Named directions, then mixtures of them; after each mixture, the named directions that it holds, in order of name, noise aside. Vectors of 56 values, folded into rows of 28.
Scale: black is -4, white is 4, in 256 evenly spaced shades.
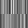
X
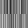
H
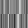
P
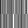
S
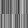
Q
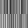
H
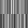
P, X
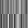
P, S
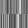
H, P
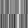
P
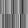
Q, X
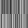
H, Q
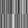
Q, S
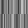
H, Q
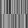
H, X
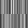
X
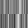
P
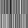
H, Q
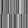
P, Q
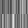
Q, S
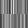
X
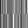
S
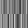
P, S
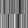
P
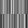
P, X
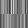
X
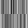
X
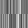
H, P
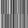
S, X
